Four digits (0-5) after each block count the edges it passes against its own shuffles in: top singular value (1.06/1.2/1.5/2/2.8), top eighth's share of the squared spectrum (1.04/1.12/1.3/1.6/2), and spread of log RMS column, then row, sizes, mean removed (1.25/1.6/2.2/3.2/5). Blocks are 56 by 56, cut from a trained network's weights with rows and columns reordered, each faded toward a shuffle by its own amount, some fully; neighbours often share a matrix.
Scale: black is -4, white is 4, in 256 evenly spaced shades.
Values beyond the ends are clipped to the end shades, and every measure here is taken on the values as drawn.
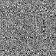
3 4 1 2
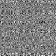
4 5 1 3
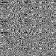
3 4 2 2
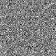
3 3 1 2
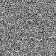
3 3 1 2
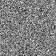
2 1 0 0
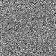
2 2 0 1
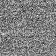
1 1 0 0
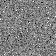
0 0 0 0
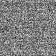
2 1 0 0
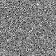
2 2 0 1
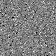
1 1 0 0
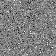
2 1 0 0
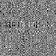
4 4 2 2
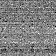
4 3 1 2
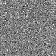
3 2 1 0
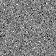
2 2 0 0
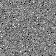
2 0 0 0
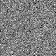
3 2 0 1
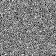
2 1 0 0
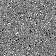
0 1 0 0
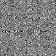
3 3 0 2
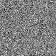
2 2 0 0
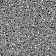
0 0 0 0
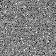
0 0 0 0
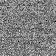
1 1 0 0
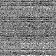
4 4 2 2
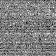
3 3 1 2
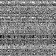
4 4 2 3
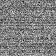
3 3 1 0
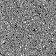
1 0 0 0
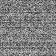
3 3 0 0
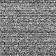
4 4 1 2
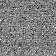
1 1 0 0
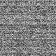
3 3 1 0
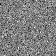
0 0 0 0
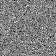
1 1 0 0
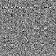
3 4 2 2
